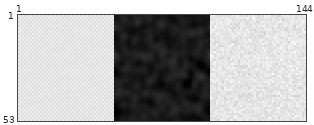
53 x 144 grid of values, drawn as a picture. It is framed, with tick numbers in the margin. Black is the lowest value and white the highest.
The table splits into one row of 3 panels. Panel 1,1: very high, checkered, faint in contrast. Panel 1,2: very low, blotchy, faint in contrast. Panel 1,3: very high, fine-grained, faint in contrast.
